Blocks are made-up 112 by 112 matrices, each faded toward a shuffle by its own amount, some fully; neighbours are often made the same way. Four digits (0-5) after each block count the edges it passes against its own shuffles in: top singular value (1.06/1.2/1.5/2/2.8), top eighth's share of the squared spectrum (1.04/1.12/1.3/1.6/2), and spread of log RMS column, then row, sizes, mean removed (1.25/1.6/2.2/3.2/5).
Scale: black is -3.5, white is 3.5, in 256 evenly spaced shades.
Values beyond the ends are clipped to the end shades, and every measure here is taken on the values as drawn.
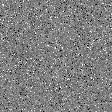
0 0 0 0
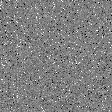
0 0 0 0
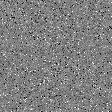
0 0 0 0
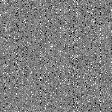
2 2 3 0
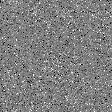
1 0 0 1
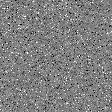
0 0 0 0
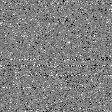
2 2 0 2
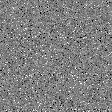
1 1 0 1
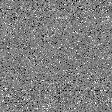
1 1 0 2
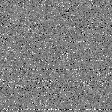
2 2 0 2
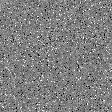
0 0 0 0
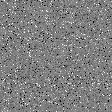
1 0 0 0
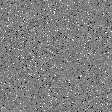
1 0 0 0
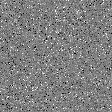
2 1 0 0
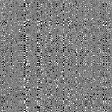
5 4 4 3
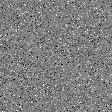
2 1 0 0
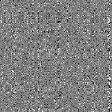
4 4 3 2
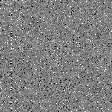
3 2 1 0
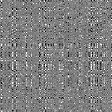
5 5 4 3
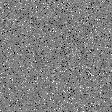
2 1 0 0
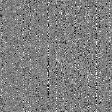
2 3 4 0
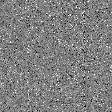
1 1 2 0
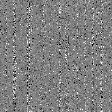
2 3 3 0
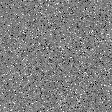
2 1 0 0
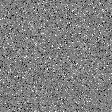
1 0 0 0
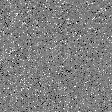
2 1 0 0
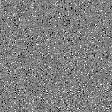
4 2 1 1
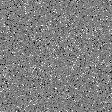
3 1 0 0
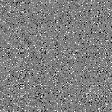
4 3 2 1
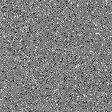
2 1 0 0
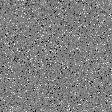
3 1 0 0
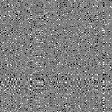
5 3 2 3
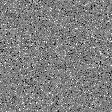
2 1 0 0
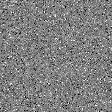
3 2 0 1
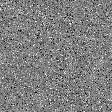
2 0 0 0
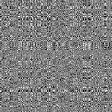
5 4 3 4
